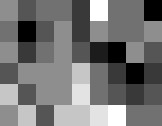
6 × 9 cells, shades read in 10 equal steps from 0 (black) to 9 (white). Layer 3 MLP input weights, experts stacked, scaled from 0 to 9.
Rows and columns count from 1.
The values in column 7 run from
0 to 9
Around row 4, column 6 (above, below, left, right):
1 4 7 2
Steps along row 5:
down up same up down down down up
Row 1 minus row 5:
-2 0 -1 -1 -6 5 1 2 -3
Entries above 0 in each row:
8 8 8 8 9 9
